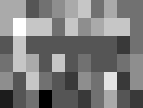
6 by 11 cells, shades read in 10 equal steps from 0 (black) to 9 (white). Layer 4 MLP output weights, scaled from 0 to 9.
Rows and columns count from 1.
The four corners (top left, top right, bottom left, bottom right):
6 4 1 2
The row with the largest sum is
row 2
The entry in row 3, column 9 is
3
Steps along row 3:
up down same same same same same same down up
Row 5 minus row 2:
-1 -6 0 -3 -1 -5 0 -2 1 -5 1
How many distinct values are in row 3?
4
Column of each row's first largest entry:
7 2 2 2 9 9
